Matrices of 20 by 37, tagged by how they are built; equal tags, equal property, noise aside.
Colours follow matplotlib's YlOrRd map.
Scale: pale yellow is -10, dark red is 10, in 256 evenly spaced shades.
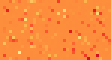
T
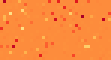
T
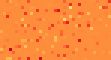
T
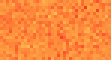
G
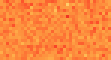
G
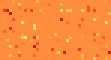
T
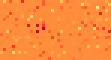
T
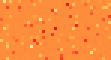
T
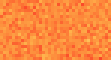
G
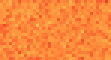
G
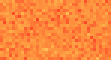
G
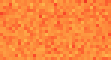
G
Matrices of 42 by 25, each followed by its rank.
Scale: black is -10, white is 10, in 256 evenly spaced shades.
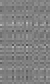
two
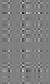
one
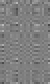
two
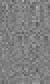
five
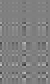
one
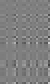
one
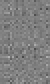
five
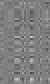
two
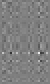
two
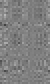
three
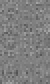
five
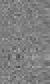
five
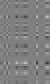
one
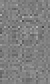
five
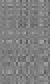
three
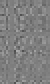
three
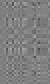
two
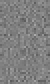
five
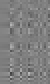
two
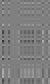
one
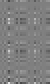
one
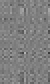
three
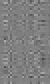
three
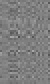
three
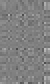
three
